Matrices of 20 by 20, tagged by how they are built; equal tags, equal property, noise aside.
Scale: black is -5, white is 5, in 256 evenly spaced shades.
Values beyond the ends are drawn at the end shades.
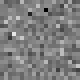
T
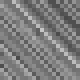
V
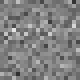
T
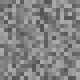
T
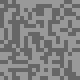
T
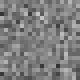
T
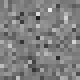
T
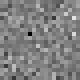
T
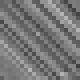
V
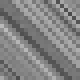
V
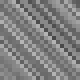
V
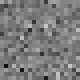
T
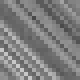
V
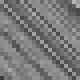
V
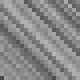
V
